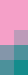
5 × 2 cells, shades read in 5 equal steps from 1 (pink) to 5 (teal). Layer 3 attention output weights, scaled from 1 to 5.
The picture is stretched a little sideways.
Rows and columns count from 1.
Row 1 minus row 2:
0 0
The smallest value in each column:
1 1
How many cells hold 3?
1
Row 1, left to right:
1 1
